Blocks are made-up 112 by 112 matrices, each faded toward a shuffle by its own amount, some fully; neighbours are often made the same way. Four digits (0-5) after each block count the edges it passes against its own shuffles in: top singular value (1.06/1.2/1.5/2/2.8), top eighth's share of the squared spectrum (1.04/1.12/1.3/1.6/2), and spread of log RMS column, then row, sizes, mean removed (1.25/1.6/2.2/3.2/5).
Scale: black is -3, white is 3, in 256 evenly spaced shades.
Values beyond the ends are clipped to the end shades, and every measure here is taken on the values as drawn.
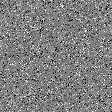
2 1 0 0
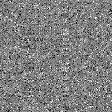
4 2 1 1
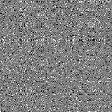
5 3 2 2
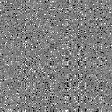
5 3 3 2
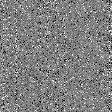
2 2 2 0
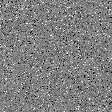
1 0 0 0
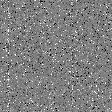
1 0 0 0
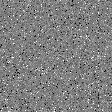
1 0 0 0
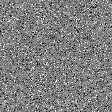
2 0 0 0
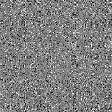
4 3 2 1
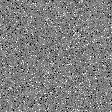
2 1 0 0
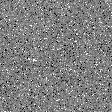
0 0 0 0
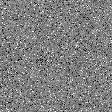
2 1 0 0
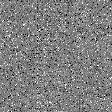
3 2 1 0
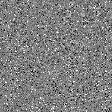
3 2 1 0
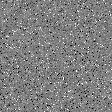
0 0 0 0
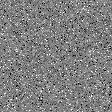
2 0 0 0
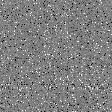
3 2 0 1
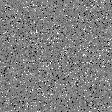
3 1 0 0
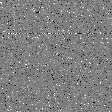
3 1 0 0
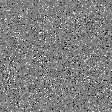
3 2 0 1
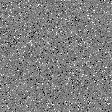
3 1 0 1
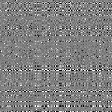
5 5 3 4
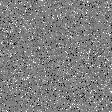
0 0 0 0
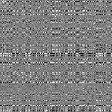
5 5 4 4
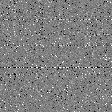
4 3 1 2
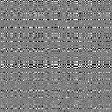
5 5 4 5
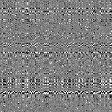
5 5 3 4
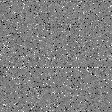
3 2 0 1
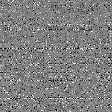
4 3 1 3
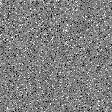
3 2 0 0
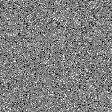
3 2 0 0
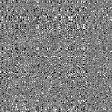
5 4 3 3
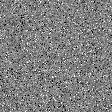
0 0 0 1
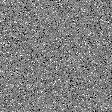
0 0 0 0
